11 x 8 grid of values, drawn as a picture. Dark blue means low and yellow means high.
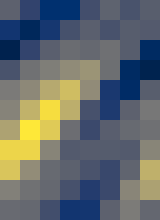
Grain: diagonal, up to the right. Ninth with the highest average: middle left. Calmest part: bottom middle. Roughest part: centre. Mirror symmetry: none.
